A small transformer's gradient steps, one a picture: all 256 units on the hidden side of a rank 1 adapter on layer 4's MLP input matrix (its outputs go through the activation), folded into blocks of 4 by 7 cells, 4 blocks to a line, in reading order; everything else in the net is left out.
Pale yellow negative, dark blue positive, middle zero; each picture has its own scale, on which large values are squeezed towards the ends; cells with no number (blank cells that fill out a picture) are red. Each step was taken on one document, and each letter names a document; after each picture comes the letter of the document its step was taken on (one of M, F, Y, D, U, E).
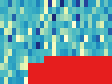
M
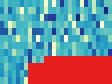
M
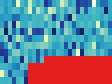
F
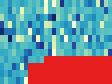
M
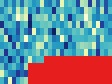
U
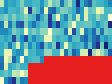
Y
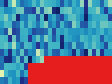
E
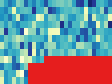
Y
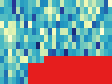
E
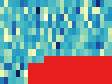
U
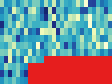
E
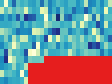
U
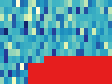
F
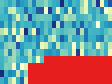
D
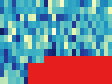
E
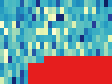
E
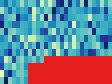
E
